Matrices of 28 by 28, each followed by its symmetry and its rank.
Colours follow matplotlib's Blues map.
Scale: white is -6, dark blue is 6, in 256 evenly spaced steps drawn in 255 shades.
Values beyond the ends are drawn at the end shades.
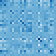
symmetric, rank five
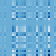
neither, rank one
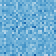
neither, rank five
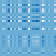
neither, rank one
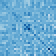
symmetric, rank five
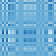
neither, rank one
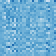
neither, rank five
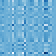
neither, rank two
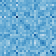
symmetric, rank five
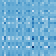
neither, rank two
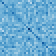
symmetric, rank five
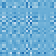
neither, rank two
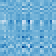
neither, rank two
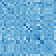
symmetric, rank five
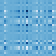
neither, rank one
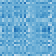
neither, rank two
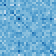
symmetric, rank five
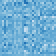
neither, rank five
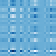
neither, rank one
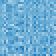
neither, rank five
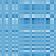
neither, rank one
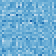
neither, rank five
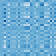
neither, rank two
